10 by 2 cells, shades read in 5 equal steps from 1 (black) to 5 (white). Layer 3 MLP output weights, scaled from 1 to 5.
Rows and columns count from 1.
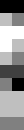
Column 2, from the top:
1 3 5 4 3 2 1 4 4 3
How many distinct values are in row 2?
2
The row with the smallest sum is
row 1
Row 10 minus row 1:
2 2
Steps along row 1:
same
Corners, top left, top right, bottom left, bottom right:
1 1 3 3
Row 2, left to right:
4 3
